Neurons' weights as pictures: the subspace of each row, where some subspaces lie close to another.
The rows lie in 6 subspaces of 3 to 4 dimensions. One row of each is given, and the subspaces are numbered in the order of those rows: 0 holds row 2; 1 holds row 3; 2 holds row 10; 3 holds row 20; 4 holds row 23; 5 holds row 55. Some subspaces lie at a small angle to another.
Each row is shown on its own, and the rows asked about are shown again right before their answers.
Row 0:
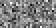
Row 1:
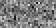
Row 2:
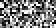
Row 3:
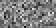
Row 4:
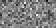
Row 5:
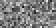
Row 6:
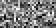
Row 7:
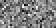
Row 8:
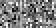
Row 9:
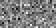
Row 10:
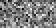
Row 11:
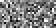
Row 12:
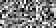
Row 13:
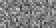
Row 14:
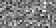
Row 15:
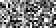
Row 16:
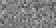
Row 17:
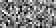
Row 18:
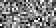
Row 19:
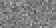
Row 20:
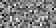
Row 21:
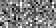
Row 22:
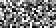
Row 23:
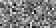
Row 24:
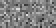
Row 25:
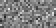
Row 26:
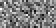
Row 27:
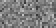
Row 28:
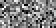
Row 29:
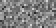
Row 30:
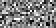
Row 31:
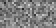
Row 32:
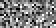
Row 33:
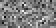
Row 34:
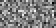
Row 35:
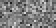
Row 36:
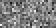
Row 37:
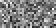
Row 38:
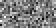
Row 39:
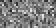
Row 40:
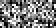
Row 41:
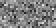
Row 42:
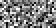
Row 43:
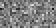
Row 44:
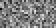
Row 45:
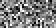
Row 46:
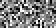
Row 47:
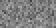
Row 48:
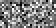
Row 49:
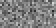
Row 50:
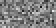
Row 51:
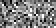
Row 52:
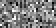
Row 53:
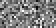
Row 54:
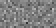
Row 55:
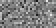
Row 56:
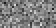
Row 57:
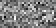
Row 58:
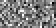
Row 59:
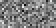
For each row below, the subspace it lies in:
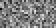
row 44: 2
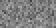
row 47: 5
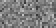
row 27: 5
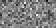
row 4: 5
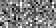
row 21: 1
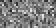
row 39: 5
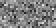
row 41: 1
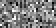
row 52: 0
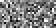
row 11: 3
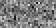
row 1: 1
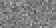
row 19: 4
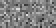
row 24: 0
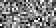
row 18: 3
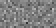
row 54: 4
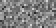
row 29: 4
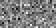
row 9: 1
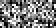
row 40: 1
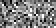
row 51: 5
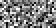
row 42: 4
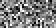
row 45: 2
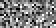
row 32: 0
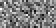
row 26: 2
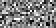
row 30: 3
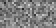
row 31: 2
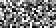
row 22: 4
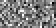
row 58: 5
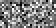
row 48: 1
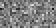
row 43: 0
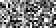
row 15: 3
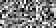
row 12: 5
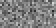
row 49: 5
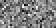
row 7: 0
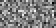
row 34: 5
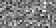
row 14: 3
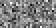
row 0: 0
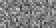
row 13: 2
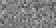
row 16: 2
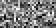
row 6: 1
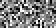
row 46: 2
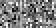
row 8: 0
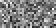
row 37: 3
